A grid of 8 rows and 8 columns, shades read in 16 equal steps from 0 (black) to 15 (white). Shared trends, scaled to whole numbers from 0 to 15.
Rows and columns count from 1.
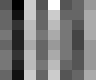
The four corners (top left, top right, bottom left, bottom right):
5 9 6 10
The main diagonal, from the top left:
5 1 11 7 9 7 5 10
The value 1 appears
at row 2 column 2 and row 8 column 2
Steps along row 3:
down up down up down down up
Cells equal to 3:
2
